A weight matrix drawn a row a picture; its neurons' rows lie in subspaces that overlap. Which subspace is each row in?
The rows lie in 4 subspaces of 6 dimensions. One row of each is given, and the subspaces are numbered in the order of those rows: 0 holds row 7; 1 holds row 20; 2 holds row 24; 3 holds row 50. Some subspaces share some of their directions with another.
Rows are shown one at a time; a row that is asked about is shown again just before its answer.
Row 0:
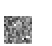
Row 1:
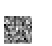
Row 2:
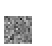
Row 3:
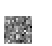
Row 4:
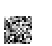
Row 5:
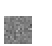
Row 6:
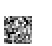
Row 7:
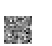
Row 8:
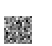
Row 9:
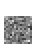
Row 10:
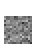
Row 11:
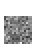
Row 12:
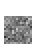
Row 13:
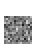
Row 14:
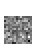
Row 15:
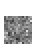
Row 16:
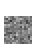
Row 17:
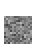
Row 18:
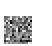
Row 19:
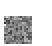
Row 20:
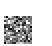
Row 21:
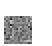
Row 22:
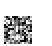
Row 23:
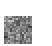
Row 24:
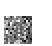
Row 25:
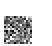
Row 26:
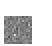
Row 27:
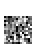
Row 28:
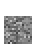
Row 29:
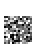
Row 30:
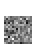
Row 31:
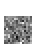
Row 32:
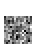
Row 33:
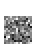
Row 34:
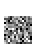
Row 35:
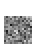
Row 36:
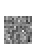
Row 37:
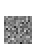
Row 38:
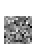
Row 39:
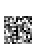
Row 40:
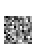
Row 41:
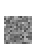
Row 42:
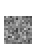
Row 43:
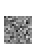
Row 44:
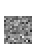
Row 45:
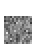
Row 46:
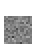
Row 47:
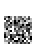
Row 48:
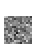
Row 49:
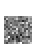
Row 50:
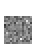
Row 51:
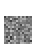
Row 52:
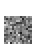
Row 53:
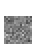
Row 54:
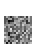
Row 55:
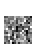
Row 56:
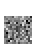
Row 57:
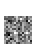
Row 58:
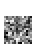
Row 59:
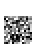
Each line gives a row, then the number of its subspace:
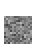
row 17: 2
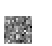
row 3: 0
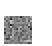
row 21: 0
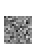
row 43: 1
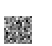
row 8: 3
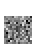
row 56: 3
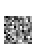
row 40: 0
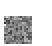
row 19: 1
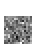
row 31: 1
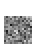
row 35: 2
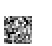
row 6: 2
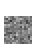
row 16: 0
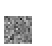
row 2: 2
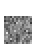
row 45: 3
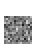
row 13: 3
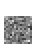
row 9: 0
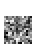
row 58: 3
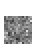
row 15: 3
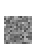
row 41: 1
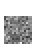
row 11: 3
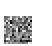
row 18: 0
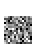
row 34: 1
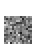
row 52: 2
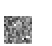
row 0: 3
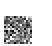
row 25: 2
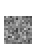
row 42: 2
